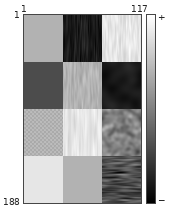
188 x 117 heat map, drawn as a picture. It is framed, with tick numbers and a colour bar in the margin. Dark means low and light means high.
The table splits into 4 rows of 3 panels. Panel 1,1: high, flat. Panel 1,2: very low, streaked downward, faint in contrast. Panel 1,3: very high, streaked downward, faint in contrast. Panel 2,1: low, flat. Panel 2,2: high, streaked downward, faint in contrast. Panel 2,3: very low, smooth, faint in contrast. Panel 3,1: high, checkered, faint in contrast. Panel 3,2: very high, streaked downward, faint in contrast. Panel 3,3: middling, blotchy. Panel 4,1: very high, flat. Panel 4,2: high, flat. Panel 4,3: low, streaked across.
